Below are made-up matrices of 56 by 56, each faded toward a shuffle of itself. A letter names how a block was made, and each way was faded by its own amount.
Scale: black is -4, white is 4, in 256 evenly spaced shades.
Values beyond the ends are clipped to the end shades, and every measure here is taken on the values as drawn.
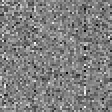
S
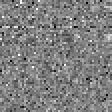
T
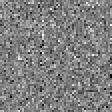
S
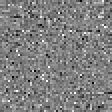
T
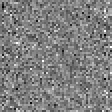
S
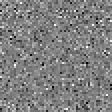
T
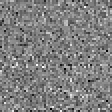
T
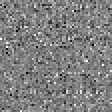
T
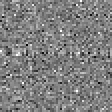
T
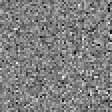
S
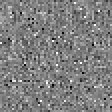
T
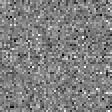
T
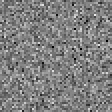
S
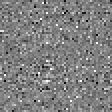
T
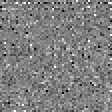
T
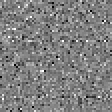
T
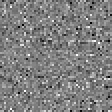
T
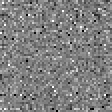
T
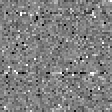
T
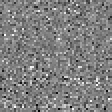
T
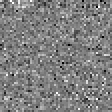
T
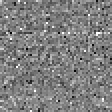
T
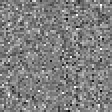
S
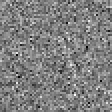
S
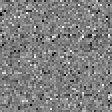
T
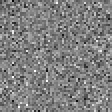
S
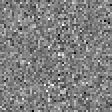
S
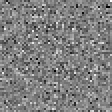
T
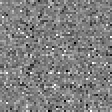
T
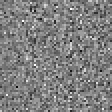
S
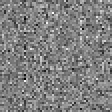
S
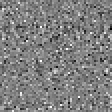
T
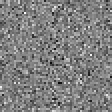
S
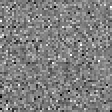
T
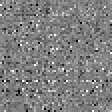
T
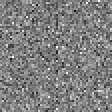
S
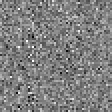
S
